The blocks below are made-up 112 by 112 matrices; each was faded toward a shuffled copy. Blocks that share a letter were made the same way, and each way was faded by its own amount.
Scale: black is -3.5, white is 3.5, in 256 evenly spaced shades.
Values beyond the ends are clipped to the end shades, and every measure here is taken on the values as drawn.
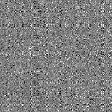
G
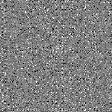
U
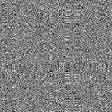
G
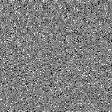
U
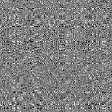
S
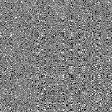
G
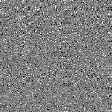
U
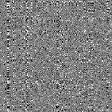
G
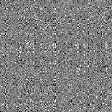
G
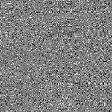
U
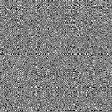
S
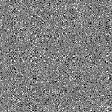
U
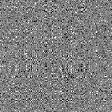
G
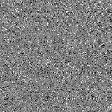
U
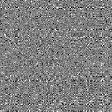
S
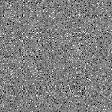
U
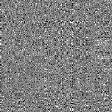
G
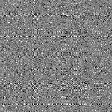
S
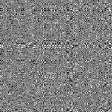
S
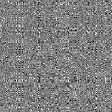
G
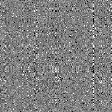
G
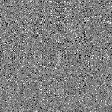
U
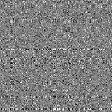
S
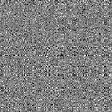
S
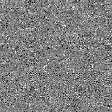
U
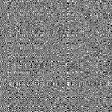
S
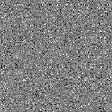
U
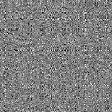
G
